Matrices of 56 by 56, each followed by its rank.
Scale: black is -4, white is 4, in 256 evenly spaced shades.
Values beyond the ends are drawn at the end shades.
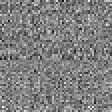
ten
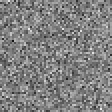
full rank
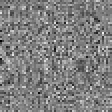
ten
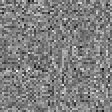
ten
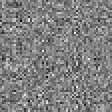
ten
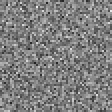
full rank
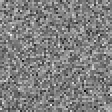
full rank
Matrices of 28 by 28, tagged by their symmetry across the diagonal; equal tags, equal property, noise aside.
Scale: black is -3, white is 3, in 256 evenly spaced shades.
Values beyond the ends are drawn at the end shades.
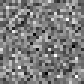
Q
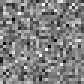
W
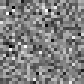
W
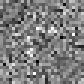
Q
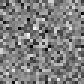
Q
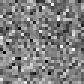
W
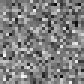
W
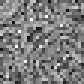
Q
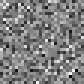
Q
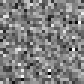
W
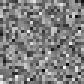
W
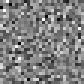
W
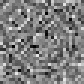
Q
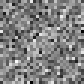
Q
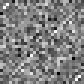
Q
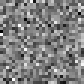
W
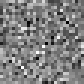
W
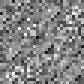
Q
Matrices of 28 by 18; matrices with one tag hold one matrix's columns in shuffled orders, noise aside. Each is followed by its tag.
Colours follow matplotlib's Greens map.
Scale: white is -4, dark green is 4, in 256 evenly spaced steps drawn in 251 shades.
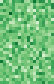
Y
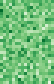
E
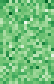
Y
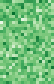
Y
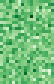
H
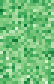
E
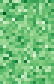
Y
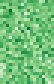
E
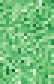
H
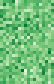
H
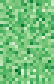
H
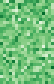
Y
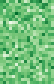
Y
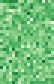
Y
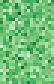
Y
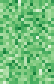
H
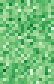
H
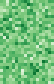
H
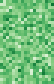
H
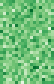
E
